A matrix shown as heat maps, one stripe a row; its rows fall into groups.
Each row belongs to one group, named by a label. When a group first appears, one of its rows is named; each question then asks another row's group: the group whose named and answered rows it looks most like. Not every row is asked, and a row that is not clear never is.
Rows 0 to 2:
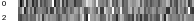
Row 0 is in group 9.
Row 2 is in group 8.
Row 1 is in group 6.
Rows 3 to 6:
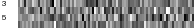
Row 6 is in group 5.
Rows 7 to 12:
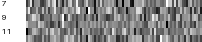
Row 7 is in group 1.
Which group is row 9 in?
5
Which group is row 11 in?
5
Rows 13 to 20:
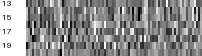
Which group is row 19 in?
5
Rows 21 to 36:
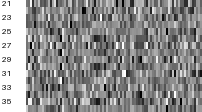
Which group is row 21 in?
1
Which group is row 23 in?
6
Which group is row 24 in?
9
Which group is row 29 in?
8
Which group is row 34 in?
8
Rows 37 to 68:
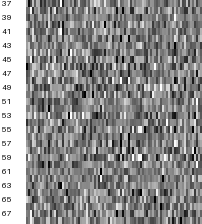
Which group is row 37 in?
9
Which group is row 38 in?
1
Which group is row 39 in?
8
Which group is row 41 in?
9
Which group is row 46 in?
5
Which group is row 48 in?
6
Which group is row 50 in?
5
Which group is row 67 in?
1
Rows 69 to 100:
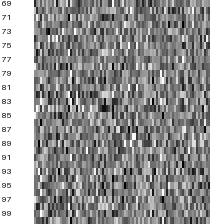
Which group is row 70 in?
8
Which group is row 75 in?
6
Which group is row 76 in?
9
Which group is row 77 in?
8
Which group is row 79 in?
5
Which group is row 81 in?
6
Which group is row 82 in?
9
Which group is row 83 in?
5
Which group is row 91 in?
5
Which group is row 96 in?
5
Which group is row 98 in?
9
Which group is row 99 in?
5
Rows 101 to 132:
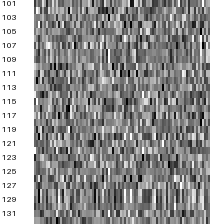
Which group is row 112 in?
9
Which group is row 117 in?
1
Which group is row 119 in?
9
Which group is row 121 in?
5
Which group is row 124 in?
8
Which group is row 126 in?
1
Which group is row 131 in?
6
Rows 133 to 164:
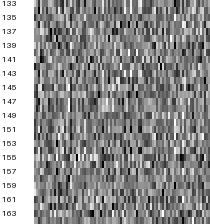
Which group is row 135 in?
1
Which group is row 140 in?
6
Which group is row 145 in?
9
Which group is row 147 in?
9
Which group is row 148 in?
9
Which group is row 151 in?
1
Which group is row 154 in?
1
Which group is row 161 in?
8
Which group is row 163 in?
5
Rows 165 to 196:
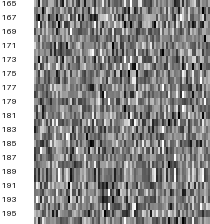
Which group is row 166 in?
8
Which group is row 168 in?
1
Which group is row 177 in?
5
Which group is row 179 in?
6
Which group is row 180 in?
8
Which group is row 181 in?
8
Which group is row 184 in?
9
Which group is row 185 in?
5
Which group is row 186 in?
5
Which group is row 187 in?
1
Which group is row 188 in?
8
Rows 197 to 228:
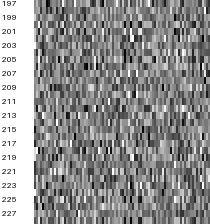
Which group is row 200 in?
1
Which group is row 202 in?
8
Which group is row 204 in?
8
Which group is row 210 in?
6
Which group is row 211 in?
6
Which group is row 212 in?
8
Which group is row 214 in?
6
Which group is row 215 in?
5
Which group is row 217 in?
5
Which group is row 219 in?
8
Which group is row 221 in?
5
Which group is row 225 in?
1
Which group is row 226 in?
9
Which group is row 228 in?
1
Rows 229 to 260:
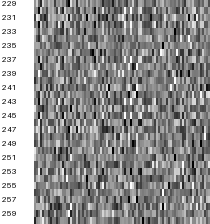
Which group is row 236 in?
5
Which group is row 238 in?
6
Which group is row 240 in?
1
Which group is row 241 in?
6
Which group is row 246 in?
1
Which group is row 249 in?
6
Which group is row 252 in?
8
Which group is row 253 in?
1
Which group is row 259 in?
9
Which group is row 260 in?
5
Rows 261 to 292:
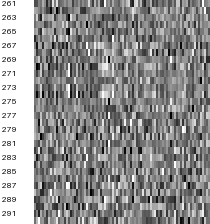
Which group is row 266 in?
5
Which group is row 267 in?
9
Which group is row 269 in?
6
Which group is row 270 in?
9
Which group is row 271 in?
9
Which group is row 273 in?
9
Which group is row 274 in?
9
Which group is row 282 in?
1
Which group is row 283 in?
9
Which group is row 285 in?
5
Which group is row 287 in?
9
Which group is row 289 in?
8
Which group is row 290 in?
9
